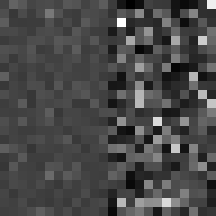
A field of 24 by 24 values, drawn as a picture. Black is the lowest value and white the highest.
The left part is calmer, up to a seam about 50% of the way across. Neither half mirrors the other. No overall slope runs across the table. Overall the values sit about 30% of the way up the scale. The texture is fine-grained noise. The values are skewed, with a long tail toward high values.
